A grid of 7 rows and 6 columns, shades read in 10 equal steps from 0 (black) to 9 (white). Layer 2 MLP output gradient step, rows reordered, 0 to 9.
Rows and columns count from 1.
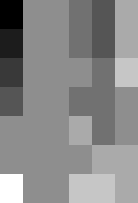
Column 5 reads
3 3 4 4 4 6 7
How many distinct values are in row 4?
3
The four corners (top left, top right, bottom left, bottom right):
0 6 9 6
